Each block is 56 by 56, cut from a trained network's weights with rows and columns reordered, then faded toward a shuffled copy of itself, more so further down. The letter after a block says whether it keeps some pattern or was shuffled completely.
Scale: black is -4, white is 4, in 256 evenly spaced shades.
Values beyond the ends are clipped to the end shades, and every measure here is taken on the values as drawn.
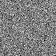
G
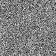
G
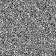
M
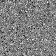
G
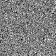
M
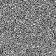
M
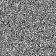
G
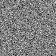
G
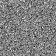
G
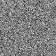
G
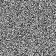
G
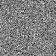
M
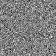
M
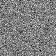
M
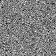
M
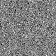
G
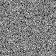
G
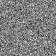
M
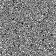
G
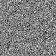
M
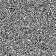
G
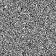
M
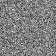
G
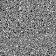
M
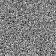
M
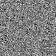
G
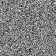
M
